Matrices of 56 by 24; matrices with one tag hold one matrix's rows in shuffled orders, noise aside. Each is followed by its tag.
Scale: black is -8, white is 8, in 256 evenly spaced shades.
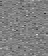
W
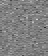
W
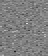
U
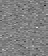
W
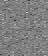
U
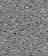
U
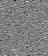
U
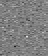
U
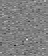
U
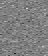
U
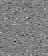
U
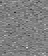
U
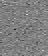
U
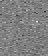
W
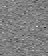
W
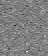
U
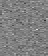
W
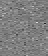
W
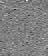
U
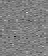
U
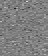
U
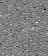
W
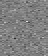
U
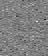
W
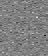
W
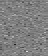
U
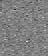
U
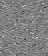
W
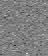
U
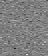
U
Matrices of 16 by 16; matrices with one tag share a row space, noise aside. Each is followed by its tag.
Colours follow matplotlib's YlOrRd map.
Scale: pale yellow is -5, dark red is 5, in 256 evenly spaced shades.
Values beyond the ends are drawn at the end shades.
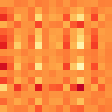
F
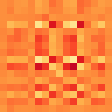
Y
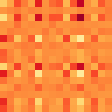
F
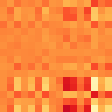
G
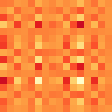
F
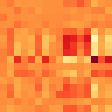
G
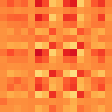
Y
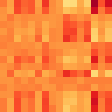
G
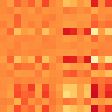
G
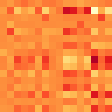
G
